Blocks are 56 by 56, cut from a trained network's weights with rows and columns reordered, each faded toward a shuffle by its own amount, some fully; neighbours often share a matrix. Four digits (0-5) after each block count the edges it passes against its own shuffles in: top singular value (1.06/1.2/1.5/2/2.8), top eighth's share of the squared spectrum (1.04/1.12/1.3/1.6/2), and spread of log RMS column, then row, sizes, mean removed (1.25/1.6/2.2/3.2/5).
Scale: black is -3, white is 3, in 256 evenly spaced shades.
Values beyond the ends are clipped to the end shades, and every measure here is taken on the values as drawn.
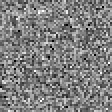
1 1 0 0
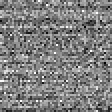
3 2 1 1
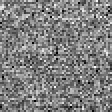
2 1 0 0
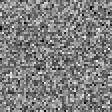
0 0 0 0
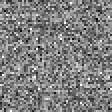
1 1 0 0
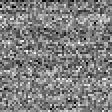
2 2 0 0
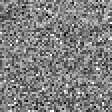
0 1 0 0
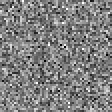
1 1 0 0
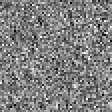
0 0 0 0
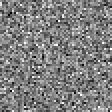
0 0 0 0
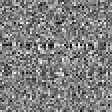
4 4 0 2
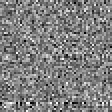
3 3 0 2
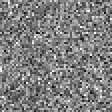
2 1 0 0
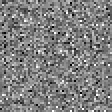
3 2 1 1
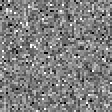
0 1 0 0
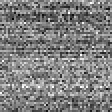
4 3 0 1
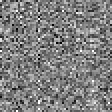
4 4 2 2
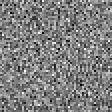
3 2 0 0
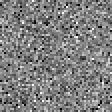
2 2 0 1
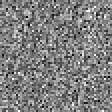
2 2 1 0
